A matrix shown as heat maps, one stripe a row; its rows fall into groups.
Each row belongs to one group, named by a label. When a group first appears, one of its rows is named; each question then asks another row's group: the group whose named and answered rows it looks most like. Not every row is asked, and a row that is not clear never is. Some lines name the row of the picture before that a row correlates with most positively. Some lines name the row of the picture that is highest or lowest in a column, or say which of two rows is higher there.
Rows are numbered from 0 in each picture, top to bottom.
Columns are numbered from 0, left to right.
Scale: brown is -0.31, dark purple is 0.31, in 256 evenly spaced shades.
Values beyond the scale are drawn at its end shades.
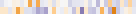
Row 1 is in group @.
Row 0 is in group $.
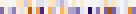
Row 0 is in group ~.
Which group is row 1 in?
$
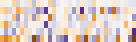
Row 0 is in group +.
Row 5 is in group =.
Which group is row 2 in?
+
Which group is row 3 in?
@
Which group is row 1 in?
@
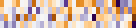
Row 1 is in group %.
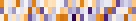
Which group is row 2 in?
@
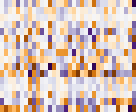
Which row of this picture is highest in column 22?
4
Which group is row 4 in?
$
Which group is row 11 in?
$
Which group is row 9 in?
=
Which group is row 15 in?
=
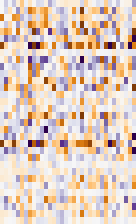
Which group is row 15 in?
+
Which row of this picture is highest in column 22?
9
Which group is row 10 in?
$
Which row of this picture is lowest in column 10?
20
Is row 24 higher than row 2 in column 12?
No
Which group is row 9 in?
$
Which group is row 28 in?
~
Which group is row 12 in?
=
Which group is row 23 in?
+
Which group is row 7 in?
+
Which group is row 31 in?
~
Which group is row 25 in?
~
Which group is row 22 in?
$
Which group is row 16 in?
~
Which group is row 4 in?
=
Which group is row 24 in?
@
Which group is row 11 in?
~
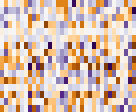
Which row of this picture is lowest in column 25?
0
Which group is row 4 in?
~
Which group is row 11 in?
=
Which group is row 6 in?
=
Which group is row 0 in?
@
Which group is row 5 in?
%
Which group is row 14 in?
~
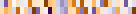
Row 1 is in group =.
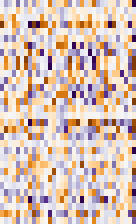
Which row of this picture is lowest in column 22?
17
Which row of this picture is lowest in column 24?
18
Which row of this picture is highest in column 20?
28
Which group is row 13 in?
@
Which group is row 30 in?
=
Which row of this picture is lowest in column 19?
17
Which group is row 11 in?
~
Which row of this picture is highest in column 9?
3
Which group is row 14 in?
=
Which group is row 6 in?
@
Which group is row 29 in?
$
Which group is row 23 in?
~
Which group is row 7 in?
$
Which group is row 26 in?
$
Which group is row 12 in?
$
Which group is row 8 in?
=
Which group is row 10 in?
%
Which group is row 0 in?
+
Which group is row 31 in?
+
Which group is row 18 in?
=
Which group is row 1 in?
~
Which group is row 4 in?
+
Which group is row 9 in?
=
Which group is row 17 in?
%
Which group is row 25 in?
+
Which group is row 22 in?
$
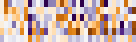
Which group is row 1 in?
=
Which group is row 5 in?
$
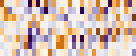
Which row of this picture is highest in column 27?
0
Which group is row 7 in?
+
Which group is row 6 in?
@
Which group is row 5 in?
@
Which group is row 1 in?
@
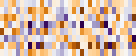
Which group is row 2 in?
=
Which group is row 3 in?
@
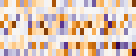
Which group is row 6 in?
%
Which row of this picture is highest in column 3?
7
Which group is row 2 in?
@
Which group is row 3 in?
%
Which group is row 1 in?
~
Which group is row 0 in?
=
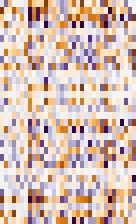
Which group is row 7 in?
=
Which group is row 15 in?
$
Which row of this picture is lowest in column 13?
9
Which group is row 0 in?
~
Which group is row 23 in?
@
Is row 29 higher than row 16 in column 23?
Yes
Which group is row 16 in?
+
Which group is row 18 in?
@
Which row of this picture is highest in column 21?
7
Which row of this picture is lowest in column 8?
9
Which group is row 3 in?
@
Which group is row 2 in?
%
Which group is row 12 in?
~
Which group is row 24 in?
~
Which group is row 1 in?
%
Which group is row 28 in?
%
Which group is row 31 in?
@
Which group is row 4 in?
~
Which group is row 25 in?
+
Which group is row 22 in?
$
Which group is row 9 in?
=
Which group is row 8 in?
$
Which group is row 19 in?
$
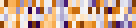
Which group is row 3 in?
%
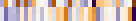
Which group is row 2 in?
+
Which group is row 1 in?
+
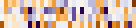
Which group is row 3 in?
%
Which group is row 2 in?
@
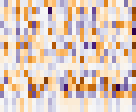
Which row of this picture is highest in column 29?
12
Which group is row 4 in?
+
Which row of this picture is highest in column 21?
6
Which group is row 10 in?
=
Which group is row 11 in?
~
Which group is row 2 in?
=
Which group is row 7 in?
@
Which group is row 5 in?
~
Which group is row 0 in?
~
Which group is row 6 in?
=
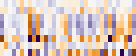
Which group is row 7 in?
%
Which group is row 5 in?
%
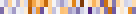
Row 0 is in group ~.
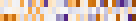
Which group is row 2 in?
=
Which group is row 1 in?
$
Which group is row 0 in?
%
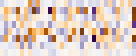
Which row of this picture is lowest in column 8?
1
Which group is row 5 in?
=
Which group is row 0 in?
$
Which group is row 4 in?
~
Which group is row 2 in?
=
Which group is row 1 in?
=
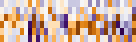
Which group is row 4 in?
%
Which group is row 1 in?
+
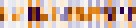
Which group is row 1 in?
%
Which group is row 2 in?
%
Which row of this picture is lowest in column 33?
1
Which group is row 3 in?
$
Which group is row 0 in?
$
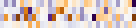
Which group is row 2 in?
=
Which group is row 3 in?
$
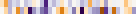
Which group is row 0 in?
@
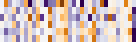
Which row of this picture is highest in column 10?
2
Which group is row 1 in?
+
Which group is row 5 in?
+
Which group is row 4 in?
+
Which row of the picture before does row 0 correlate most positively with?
1
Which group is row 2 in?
$
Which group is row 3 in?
+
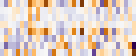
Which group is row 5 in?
@
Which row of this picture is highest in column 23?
7
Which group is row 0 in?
~
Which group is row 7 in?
=
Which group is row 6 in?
+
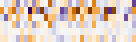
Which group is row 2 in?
~
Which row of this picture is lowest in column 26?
1
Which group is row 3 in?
+
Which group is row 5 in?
~
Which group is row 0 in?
+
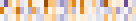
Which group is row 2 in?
~
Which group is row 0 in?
~
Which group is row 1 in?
%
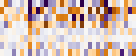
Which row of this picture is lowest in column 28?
1
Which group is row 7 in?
%
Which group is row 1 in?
%
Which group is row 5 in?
~
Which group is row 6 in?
$
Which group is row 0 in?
@
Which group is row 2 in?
@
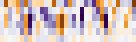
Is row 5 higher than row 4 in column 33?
No
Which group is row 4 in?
@
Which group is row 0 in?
=
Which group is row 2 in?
@
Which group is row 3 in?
@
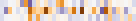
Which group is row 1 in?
~
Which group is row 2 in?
$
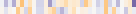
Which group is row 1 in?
~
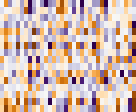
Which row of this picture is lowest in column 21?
4
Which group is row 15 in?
=
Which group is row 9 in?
$
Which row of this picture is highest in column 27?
8
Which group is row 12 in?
$
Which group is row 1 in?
@
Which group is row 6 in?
=
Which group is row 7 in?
+
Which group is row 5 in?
@
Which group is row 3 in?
+
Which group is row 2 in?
@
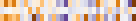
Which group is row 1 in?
$
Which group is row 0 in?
=
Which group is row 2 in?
=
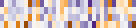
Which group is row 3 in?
=
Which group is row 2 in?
$
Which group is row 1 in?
@
